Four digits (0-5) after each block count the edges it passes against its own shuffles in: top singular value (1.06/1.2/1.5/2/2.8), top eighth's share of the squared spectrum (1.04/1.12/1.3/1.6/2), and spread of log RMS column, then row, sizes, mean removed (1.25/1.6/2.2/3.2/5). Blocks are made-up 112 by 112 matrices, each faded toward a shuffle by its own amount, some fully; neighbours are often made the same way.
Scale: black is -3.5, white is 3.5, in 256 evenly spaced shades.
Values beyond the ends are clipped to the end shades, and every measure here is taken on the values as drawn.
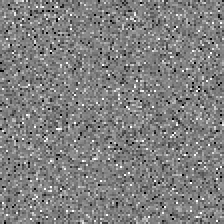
0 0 0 0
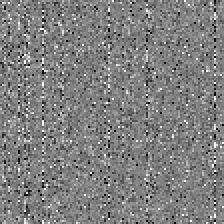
2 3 3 0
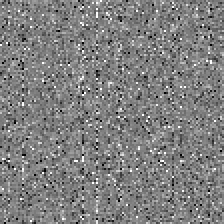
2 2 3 0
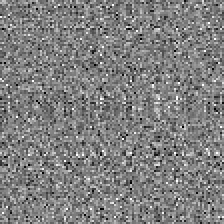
4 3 2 2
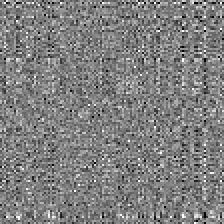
5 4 3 3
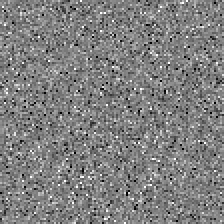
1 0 0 0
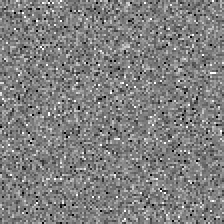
2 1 0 0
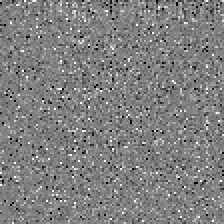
3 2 1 1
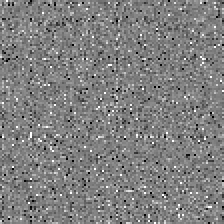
3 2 1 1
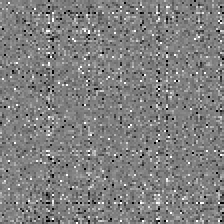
4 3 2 2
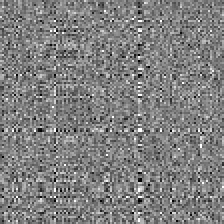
5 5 3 3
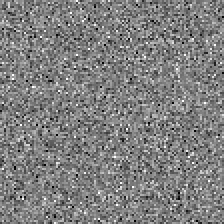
3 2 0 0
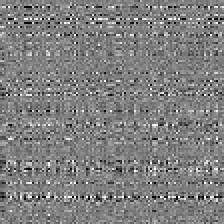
5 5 3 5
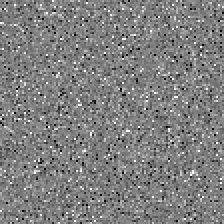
1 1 0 0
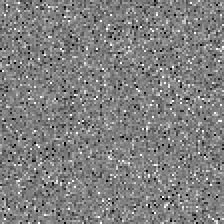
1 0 0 0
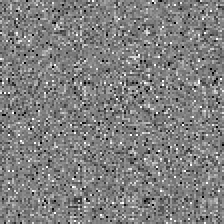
4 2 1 1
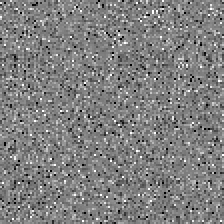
3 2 0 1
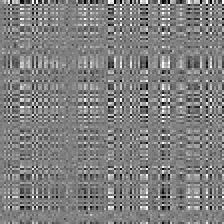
5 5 5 5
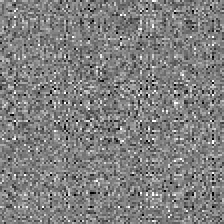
5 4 3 3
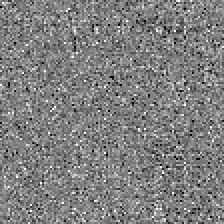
3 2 1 1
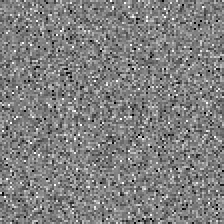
2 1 0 0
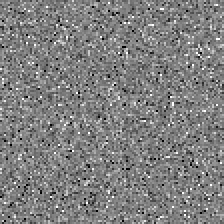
0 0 0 0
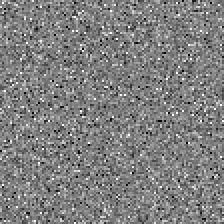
1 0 0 0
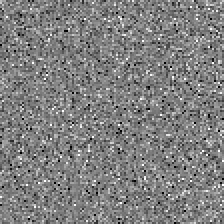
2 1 0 0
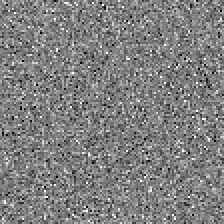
3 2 0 0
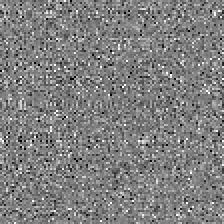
4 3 2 2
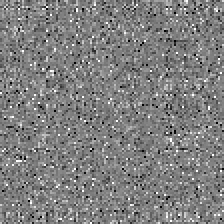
4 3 1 1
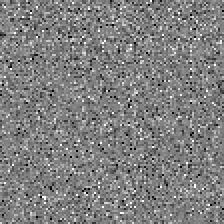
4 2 1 1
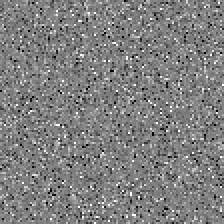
0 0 0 0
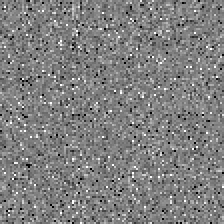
3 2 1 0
